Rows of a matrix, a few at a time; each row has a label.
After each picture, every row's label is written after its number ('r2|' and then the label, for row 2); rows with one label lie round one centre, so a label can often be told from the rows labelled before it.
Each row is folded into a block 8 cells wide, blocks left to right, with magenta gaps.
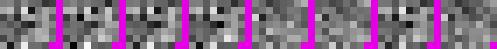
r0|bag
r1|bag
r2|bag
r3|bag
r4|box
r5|box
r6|bag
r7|box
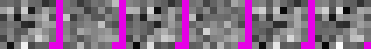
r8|bag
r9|box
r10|bag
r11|box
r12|bag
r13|bag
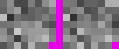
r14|box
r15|box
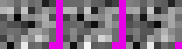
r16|bag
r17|bag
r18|bag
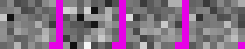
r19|box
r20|bag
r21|box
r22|box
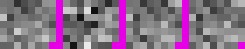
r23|box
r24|bag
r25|box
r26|box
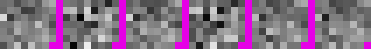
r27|box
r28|bag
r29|box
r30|bag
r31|box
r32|box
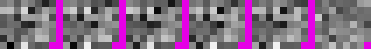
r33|bag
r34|bag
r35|bag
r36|bag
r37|bag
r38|box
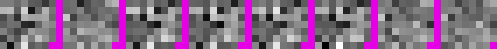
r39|bag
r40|box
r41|bag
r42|bag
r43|bag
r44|bag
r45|box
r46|box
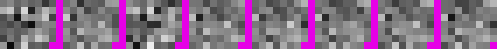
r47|bag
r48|box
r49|bag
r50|box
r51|box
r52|box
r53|box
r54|box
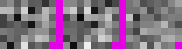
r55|bag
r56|bag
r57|box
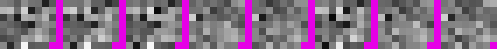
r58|bag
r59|bag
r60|bag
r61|box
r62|box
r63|bag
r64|box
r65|box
